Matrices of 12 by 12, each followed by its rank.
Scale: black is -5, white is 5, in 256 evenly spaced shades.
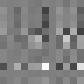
two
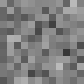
full rank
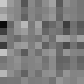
two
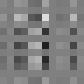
one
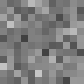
full rank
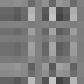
one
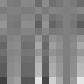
one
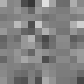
two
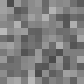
full rank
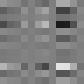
one
